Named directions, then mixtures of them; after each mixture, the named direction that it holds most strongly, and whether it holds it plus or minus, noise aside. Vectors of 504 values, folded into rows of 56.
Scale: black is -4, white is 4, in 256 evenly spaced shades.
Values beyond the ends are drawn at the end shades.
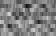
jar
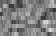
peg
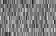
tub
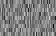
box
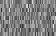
box, minus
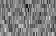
box, plus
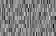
box, plus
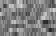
peg, minus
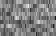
jar, minus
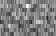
jar, minus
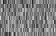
tub, plus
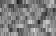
peg, plus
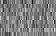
tub, plus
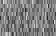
tub, minus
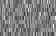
box, minus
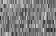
tub, minus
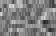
peg, minus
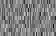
box, plus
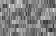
peg, minus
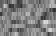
peg, plus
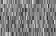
tub, minus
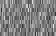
box, minus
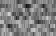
jar, plus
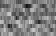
jar, plus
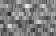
jar, minus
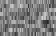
peg, minus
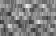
jar, minus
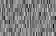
box, plus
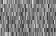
tub, minus
